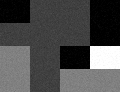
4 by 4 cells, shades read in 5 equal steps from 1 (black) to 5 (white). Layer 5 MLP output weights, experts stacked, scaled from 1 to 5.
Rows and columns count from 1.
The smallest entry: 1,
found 4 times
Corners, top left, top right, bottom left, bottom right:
1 1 3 3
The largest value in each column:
3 2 3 5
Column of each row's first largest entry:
2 1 4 1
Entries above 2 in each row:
0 0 2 3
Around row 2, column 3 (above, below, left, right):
2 1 2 1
